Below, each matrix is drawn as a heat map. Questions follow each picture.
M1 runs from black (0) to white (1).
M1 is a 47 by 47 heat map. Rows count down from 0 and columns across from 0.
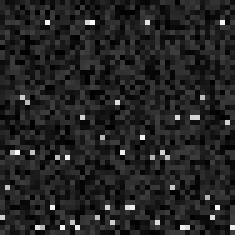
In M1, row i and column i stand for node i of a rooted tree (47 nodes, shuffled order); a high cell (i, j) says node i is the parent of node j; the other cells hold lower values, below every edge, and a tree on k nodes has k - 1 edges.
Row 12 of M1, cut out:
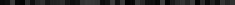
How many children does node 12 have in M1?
0
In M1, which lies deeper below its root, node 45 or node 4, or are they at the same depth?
node 45
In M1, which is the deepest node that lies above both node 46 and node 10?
41
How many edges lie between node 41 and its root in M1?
4
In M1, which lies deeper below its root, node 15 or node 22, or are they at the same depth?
node 15
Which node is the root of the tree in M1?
27
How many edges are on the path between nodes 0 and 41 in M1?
2
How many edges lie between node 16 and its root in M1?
3
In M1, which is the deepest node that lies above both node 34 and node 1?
37
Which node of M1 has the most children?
45
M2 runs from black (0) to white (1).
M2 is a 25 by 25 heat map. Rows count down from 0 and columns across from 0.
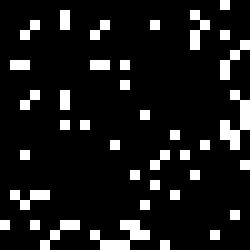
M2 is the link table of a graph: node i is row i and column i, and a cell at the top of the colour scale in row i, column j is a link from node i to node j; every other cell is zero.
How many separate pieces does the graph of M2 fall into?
1
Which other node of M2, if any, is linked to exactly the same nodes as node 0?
node 7
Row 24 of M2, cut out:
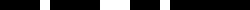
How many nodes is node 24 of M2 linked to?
5
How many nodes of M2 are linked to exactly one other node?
6
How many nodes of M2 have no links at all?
0
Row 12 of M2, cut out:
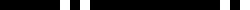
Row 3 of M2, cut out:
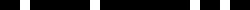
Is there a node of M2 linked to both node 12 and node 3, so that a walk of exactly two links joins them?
yes
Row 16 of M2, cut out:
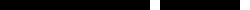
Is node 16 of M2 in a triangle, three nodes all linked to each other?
no
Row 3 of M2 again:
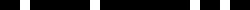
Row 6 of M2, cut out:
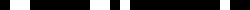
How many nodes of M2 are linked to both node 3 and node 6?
3
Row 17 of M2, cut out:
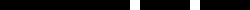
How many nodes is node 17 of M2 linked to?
2
